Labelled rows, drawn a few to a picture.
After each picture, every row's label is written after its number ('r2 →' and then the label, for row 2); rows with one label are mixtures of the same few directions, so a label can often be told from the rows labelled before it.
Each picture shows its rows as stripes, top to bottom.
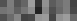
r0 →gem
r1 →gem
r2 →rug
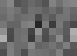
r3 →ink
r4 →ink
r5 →gem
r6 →gem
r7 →gem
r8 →gem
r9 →gem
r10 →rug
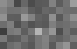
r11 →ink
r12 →gem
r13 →rug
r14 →ink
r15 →gem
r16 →ink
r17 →rug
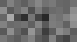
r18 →gem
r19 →gem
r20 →ink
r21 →gem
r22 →ink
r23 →rug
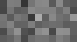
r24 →rug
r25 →gem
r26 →gem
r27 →rug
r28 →rug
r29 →rug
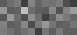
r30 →rug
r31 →rug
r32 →ink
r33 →ink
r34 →gem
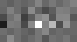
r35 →gem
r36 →ink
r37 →rug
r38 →gem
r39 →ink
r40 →ink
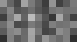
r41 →rug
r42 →ink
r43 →ink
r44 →ink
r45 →ink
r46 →gem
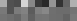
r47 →rug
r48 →ink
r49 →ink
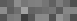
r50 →ink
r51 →rug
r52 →rug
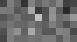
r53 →rug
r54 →rug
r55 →gem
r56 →rug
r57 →ink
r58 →gem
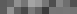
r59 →ink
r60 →ink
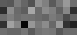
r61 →rug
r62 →gem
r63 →rug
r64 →rug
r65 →ink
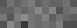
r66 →gem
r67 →gem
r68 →ink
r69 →rug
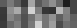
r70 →rug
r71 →ink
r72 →gem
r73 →gem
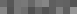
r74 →ink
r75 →gem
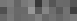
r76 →gem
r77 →gem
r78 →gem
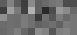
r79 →rug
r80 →ink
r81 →gem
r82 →rug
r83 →rug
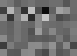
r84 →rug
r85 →ink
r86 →ink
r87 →gem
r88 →gem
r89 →gem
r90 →gem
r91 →rug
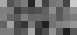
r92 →gem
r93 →ink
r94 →rug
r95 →ink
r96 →rug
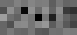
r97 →ink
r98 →rug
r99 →gem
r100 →ink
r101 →ink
